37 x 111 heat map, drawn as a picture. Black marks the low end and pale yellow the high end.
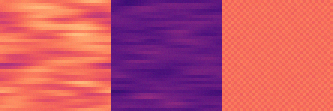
It is made of 1 by 3 panels. Panel 1,1: high, streaked across. Panel 1,2: low, streaked across, faint in contrast. Panel 1,3: high, checkered, faint in contrast.
